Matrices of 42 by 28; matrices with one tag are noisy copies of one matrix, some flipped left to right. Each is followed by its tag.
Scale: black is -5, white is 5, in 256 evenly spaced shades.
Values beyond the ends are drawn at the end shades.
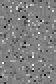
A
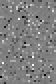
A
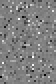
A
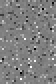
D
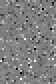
D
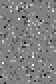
A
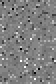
D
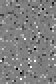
D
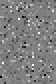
A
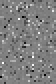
A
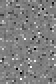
D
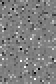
D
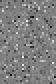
A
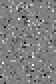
A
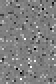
D
